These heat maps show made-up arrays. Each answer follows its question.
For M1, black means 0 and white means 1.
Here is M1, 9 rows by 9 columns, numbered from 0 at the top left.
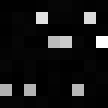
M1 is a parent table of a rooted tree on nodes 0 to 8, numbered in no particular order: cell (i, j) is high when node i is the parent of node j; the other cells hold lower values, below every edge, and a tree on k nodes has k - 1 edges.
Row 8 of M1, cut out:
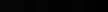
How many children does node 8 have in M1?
0
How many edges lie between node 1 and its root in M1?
0
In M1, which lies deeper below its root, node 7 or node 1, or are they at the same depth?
node 7
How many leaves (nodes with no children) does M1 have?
6
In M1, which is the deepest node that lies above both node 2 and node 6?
7
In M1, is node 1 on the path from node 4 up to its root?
yes
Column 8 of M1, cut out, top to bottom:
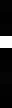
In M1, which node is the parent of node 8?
3
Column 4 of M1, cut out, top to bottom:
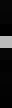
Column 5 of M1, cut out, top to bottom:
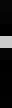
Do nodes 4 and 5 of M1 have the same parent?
yes
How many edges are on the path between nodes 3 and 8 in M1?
1
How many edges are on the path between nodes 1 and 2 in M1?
2
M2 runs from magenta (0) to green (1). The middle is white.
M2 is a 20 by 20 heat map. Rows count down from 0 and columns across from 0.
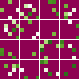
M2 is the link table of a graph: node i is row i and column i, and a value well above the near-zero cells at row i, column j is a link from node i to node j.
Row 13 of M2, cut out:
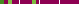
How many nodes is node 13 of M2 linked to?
3
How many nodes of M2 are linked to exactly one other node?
0
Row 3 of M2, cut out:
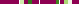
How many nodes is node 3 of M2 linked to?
5
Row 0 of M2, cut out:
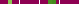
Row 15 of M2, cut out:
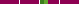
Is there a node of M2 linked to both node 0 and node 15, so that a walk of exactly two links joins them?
no
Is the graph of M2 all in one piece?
yes
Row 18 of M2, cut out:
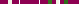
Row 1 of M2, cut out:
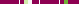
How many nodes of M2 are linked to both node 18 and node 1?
1
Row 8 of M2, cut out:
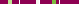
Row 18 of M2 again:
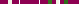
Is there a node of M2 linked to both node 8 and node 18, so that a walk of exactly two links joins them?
yes
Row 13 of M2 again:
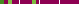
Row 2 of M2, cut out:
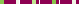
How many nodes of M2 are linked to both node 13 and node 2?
2
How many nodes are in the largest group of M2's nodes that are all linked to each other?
3
